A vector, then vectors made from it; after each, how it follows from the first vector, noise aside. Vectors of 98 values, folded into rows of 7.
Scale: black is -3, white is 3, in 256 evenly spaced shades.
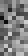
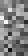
negated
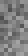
shrunk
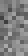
shrunk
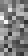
negated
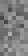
shrunk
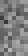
shrunk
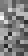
negated
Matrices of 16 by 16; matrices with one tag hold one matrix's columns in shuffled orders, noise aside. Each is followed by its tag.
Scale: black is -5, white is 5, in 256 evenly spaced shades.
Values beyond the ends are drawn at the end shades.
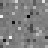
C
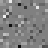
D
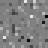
C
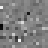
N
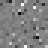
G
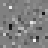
N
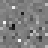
N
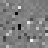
N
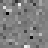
G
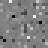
C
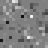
C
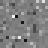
C
